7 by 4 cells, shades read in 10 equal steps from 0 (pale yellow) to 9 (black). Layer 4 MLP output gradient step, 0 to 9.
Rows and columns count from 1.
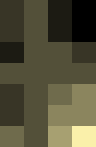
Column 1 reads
7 7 8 6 7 7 5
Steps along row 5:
down down down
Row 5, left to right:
7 6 5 4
